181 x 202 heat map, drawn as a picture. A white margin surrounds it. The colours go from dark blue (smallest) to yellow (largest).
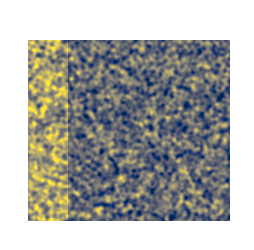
There are no regular stripes. The left part is higher, up to a seam about 20% of the way across. The texture is blotchy. Neither half mirrors the other.
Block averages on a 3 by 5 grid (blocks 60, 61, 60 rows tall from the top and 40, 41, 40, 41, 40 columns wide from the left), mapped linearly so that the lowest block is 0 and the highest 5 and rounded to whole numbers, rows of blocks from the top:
5 0 0 0 0 | 4 0 0 0 0 | 5 0 0 0 0
